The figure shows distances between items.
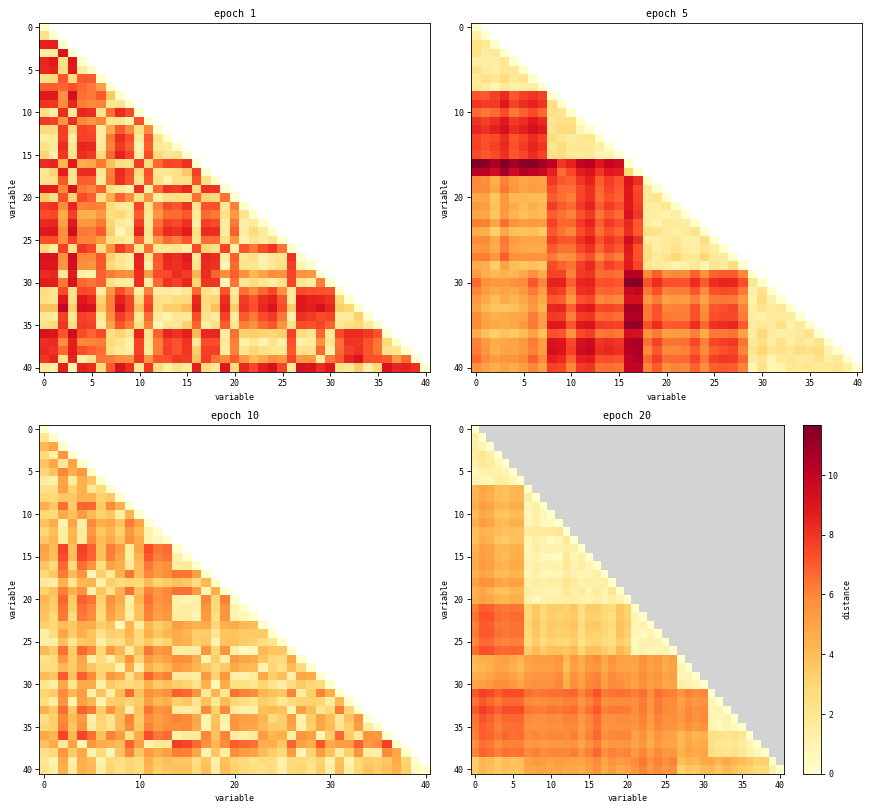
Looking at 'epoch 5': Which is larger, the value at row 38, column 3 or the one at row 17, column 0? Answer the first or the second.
the second
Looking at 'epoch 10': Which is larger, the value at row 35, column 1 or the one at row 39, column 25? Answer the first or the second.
the first
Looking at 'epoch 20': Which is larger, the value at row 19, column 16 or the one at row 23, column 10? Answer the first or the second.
the second
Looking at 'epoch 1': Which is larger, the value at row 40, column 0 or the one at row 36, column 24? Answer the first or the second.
the second
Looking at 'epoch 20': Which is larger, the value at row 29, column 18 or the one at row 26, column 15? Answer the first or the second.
the first
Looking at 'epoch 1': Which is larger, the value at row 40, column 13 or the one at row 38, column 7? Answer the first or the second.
the second
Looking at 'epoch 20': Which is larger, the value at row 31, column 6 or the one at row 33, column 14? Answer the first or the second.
the first
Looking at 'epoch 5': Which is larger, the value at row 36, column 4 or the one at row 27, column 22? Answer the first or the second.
the first
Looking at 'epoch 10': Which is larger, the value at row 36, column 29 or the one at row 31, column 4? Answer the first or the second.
the second
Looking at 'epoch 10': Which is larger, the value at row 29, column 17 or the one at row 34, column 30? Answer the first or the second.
the first
